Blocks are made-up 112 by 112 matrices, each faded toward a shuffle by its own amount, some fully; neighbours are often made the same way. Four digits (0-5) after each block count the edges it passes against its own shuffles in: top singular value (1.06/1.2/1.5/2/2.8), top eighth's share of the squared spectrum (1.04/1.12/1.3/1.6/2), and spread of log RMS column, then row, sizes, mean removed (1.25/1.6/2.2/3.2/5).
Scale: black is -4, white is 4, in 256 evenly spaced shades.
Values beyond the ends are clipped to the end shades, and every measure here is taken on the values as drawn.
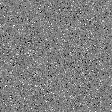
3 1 0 0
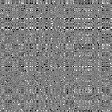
5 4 3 3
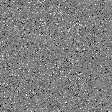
3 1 0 0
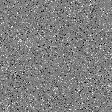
2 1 0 0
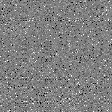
4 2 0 1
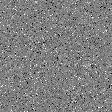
2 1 0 0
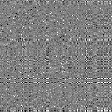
5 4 3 3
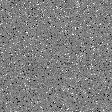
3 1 0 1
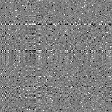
5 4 2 3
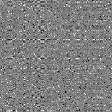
5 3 2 2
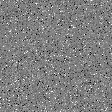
2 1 0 0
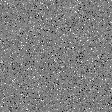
0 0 0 0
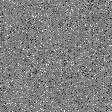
2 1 0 0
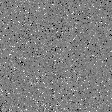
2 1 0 0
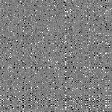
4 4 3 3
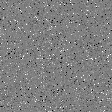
2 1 0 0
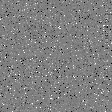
2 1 0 0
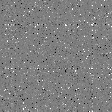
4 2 1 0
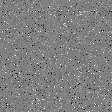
3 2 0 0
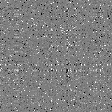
4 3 1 1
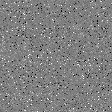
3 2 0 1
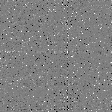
3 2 1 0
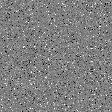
3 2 0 0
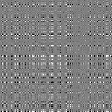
5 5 4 4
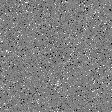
0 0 0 0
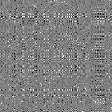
5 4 3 3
